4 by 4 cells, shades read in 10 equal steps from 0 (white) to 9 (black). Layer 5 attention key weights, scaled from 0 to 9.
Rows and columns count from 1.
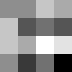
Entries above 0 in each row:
4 4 3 4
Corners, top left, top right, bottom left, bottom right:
4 3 4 9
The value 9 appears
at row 4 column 4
